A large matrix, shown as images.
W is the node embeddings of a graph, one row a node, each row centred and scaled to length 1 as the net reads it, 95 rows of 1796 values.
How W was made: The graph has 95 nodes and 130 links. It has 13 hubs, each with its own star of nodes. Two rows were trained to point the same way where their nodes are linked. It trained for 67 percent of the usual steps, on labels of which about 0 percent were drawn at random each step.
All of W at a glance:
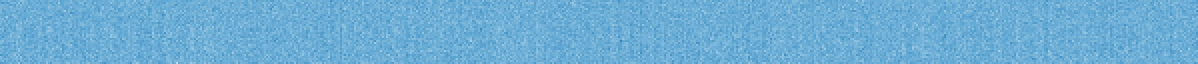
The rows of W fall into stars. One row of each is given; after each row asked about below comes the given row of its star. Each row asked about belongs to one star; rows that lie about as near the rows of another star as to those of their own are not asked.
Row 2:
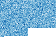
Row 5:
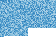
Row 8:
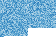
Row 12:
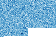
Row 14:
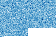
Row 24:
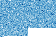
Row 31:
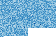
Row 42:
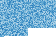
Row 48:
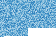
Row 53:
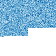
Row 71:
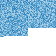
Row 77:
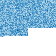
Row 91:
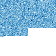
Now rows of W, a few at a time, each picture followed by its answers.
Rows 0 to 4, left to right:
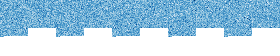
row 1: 42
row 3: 71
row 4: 12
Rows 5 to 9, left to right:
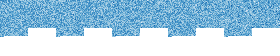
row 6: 77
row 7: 91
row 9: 53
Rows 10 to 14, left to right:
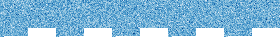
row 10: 2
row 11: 8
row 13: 2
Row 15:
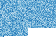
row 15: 31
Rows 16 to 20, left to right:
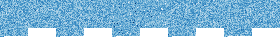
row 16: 48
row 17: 8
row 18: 42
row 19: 91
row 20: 53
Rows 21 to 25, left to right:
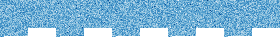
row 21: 5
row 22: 12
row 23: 48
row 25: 24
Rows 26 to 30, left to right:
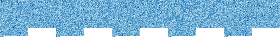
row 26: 48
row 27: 14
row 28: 53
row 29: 71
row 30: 77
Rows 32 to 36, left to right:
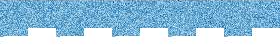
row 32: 24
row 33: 2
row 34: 24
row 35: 24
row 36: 12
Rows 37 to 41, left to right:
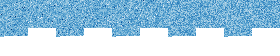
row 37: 91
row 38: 8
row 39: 91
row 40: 77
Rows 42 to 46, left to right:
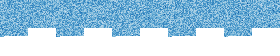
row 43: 14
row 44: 24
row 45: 53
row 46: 42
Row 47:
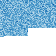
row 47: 8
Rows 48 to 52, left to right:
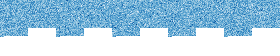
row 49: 12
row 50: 2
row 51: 5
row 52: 14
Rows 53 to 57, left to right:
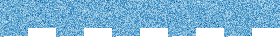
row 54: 14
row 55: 12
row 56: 5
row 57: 77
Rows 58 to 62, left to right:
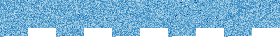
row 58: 71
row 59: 31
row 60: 14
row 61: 8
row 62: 14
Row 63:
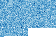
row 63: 8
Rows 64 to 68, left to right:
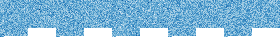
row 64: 42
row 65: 71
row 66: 2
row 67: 48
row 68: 91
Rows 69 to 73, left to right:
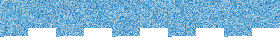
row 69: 53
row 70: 24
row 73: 53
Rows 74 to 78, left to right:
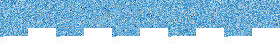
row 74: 12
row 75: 42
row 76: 77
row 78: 12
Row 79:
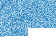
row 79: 31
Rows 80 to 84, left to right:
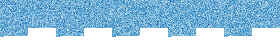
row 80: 8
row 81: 5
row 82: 5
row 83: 5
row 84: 31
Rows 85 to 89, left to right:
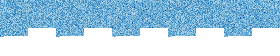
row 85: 14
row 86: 8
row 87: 2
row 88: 24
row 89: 5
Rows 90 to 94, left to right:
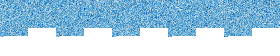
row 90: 53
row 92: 24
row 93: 5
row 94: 53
